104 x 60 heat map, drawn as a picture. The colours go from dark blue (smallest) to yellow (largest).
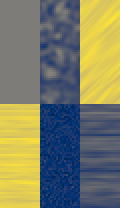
The table splits into 2 rows of 3 panels. Panel 1,1: middling, flat. Panel 1,2: low, blotchy. Panel 1,3: very high, slanting up to the right, faint in contrast. Panel 2,1: very high, streaked across, faint in contrast. Panel 2,2: very low, fine-grained, faint in contrast. Panel 2,3: low, streaked across.
